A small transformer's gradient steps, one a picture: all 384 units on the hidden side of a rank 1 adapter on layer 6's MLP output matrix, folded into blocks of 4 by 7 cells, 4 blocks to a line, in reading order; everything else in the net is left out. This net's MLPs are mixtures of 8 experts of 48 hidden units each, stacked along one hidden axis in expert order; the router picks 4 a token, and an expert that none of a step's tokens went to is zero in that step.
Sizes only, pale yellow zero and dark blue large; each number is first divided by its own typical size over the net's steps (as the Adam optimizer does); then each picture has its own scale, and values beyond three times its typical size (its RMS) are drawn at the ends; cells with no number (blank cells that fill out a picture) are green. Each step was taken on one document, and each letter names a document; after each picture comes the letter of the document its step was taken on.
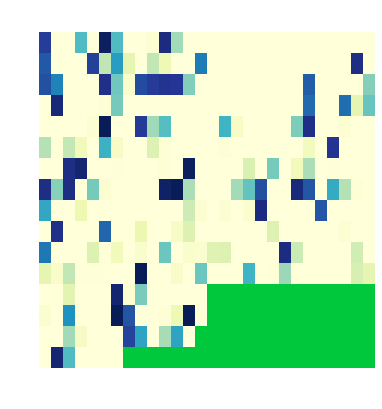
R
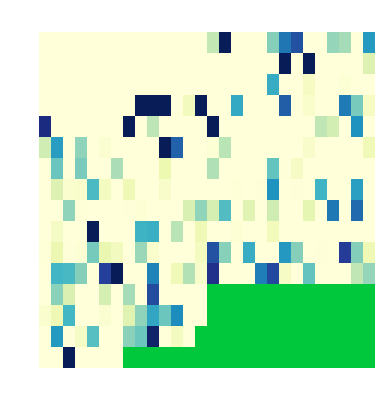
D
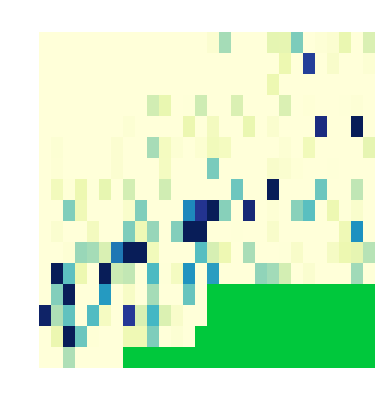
D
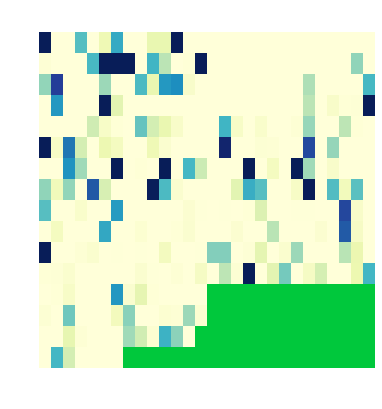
R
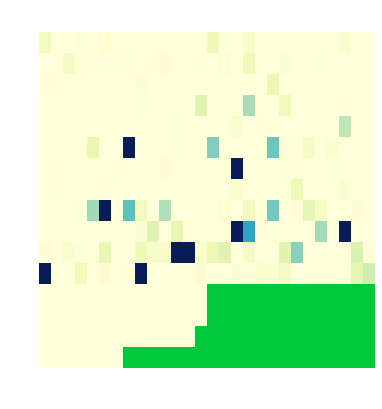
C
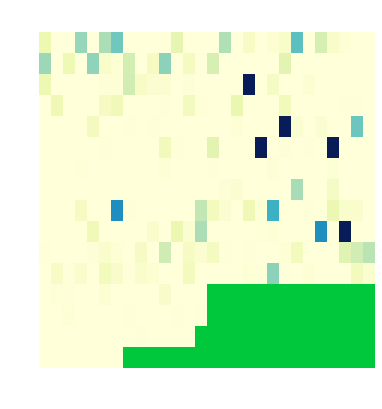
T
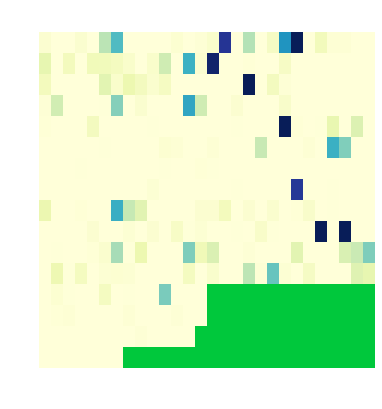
T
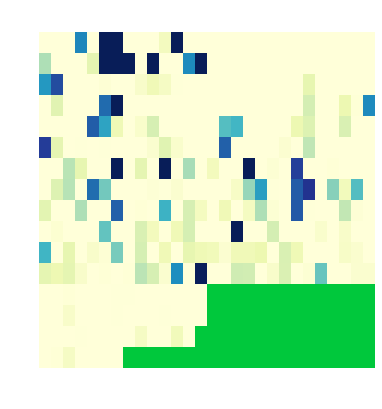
R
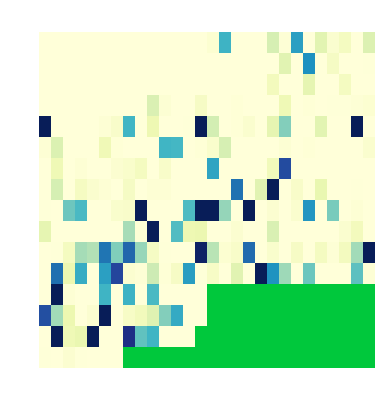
D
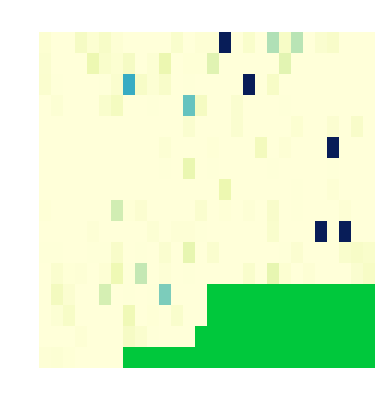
T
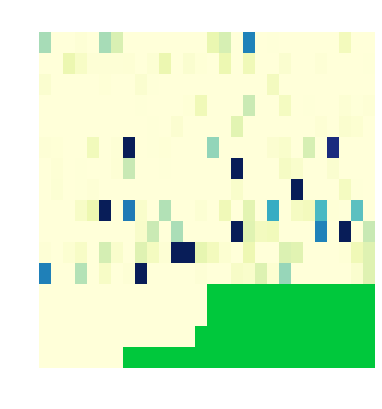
C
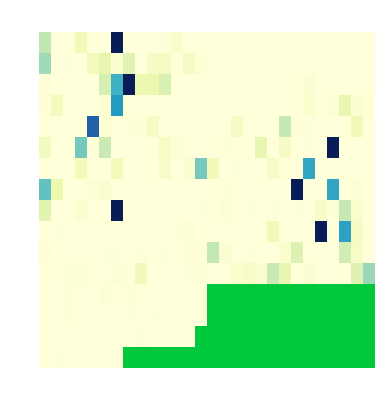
T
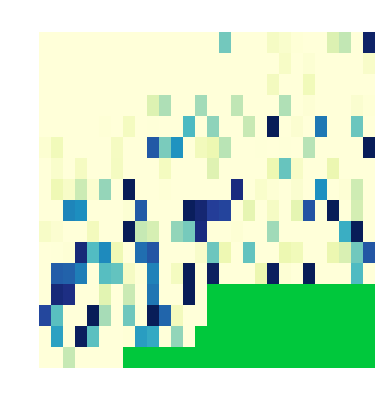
D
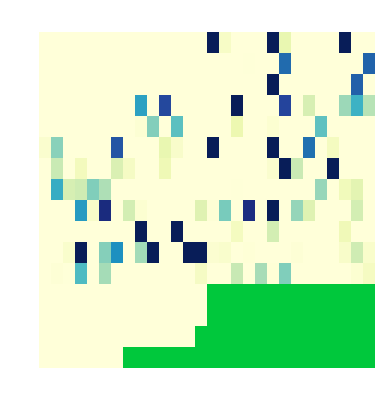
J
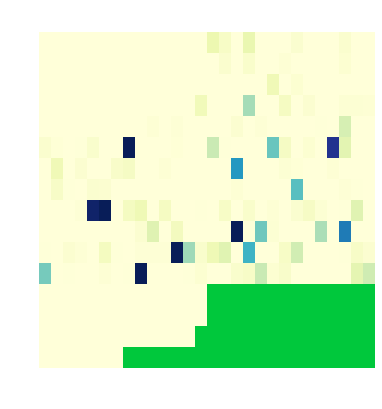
C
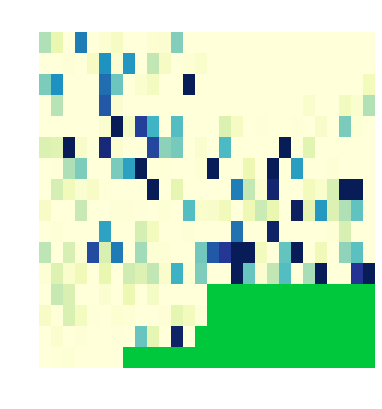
R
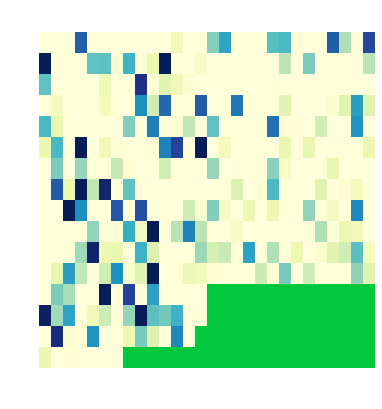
D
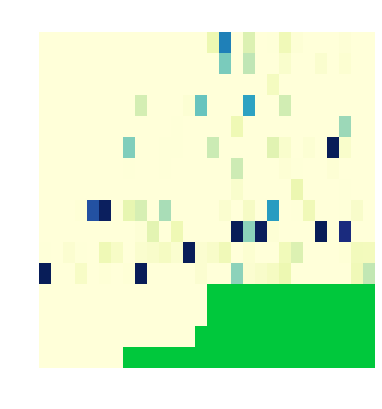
C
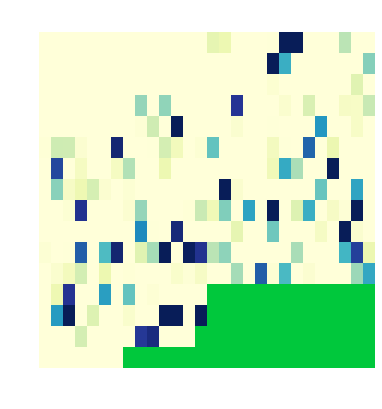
J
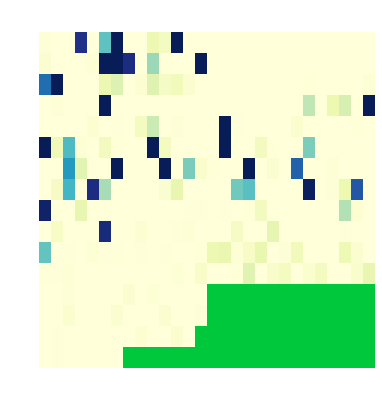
R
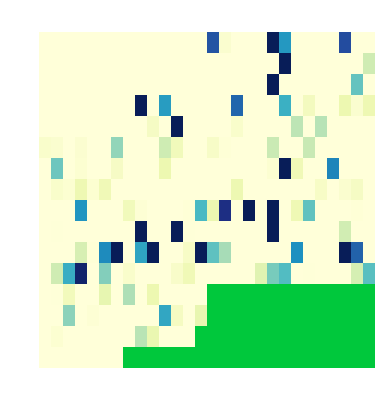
J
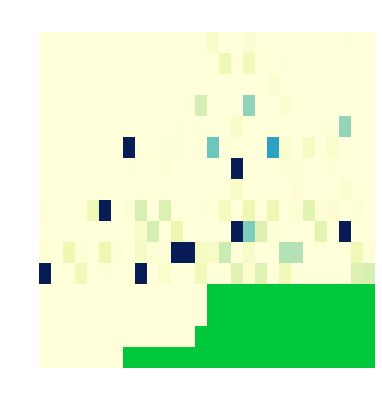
C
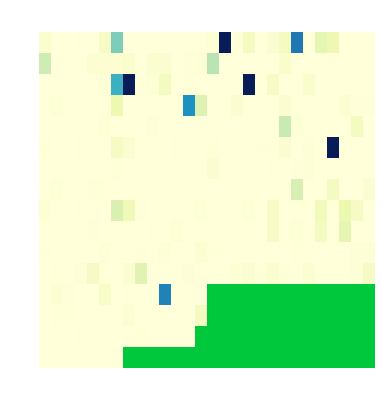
T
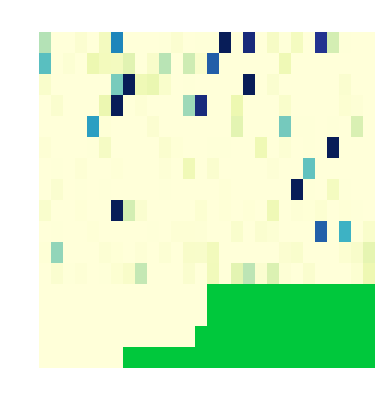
T
